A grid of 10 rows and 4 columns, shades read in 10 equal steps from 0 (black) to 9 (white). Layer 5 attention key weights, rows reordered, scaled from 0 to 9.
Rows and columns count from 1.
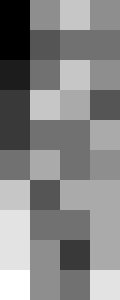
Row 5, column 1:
2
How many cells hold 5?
6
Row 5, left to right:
2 4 4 6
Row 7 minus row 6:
3 -3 2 1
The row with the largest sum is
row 10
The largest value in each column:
9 7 7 8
